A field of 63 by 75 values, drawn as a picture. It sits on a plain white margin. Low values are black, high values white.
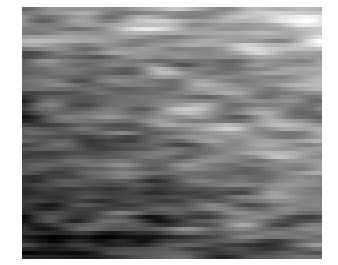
Grain: streaks across. Ninth with the lowest average: bottom left. Histogram: bell-shaped. Slope: up to the top right. Lone odd cells: none. Ninth with the highest average: top right.
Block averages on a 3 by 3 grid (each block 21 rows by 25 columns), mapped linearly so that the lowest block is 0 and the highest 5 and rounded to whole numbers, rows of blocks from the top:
345 | 234 | 012
